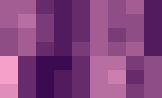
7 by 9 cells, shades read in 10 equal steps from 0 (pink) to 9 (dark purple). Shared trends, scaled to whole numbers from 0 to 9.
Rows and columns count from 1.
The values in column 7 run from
2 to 6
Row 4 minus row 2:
1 1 1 0 -1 0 0 -1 0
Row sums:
51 50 53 51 49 48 49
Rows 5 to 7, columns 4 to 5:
9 7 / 8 7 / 8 7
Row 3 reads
5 4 6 8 7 4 6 5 8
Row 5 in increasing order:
0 3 3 5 6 7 7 9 9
